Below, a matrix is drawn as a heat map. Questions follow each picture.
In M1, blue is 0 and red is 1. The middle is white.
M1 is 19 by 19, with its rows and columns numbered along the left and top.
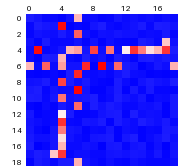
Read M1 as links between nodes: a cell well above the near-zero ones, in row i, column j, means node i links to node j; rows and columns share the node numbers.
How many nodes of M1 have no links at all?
0
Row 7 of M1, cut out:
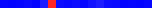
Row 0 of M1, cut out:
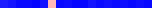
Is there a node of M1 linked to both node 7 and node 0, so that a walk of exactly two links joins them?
yes
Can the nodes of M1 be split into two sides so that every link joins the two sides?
yes
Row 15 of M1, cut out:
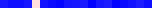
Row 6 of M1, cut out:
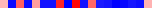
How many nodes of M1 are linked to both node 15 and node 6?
1
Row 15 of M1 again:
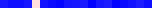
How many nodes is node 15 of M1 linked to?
1
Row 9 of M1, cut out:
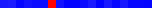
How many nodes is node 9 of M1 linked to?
1
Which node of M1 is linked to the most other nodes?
node 4
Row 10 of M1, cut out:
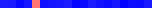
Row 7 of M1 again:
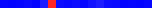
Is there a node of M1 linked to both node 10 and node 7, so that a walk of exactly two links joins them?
no
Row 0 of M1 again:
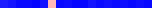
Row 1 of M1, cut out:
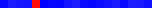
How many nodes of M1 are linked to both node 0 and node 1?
0
